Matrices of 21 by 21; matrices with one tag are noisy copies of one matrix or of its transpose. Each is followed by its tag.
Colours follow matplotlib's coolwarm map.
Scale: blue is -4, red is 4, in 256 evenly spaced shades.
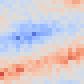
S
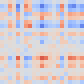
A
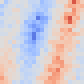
S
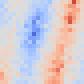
S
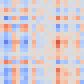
A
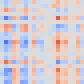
A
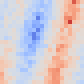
S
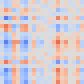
A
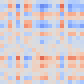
A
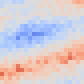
S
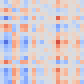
A
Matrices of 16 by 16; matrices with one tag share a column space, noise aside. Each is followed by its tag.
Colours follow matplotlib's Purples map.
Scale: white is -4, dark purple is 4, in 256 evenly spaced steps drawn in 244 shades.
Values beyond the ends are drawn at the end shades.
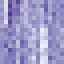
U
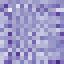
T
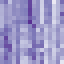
U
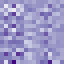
T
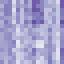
U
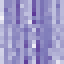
U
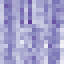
U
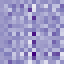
T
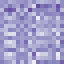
T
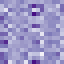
T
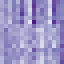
U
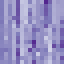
U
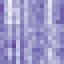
U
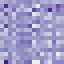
T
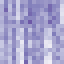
U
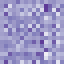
T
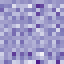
T
